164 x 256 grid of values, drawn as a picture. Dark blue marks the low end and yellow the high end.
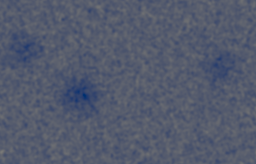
There are three dips. Overall the values sit about 30% of the way up the scale. The halves do not mirror each other. The field is mottled with small blotches. No overall slope runs across the table.
